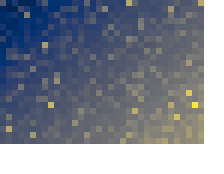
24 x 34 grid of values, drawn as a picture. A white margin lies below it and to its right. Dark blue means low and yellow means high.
Mirror symmetry: none. Odd rows or columns: none. Ninth with the highest average: bottom right. Slope: up to the bottom right. Ninth with the lowest average: top left.
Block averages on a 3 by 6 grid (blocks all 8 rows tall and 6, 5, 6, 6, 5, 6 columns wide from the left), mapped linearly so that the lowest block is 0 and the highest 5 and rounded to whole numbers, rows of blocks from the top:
011223
122334
233445
